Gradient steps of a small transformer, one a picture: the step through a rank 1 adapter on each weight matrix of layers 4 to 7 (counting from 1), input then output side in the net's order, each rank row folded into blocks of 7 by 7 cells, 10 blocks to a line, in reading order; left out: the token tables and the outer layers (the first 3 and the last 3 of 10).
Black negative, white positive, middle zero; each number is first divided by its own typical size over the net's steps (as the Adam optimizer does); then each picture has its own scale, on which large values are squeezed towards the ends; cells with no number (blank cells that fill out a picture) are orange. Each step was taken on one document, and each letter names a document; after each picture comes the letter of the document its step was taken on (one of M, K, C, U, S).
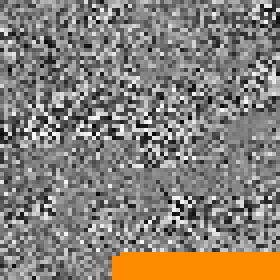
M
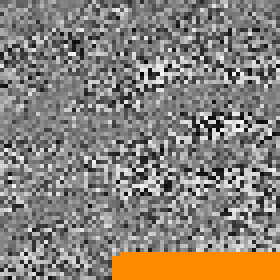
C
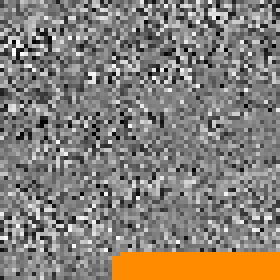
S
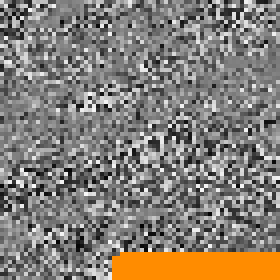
C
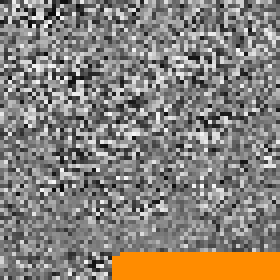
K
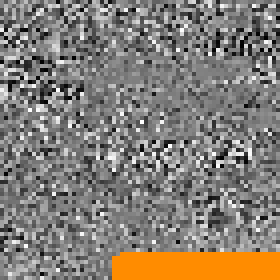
S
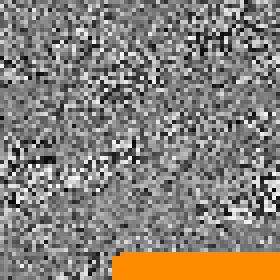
C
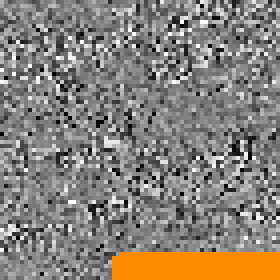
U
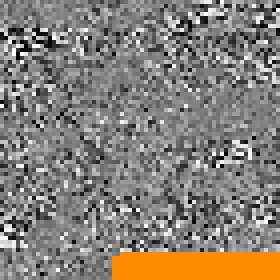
S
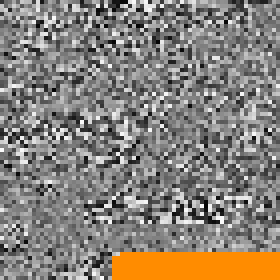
K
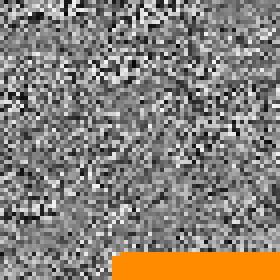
K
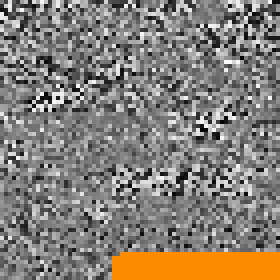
M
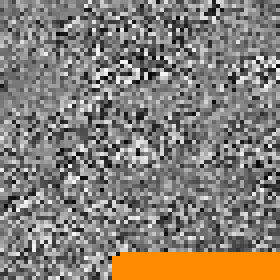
C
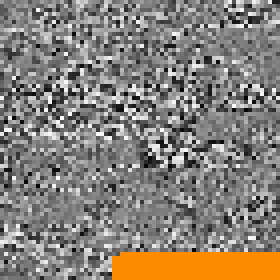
M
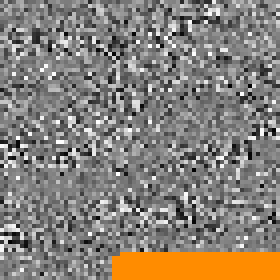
U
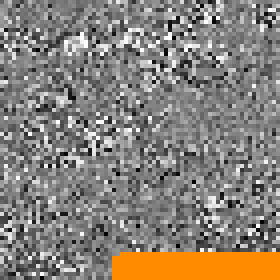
U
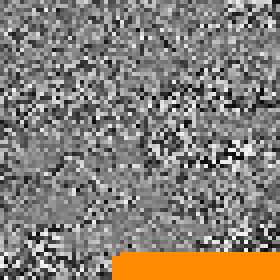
M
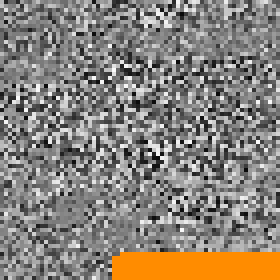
K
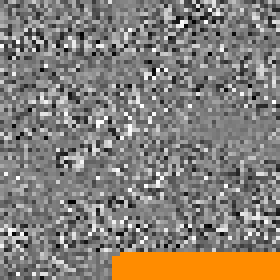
U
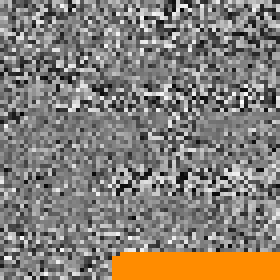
M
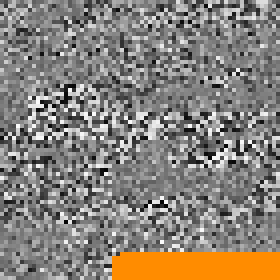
C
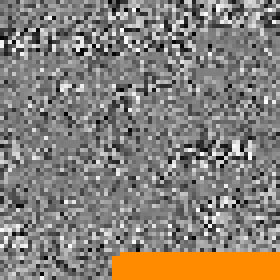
U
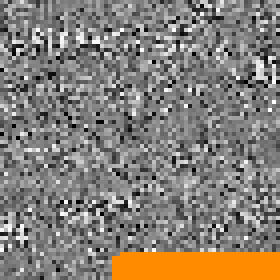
U
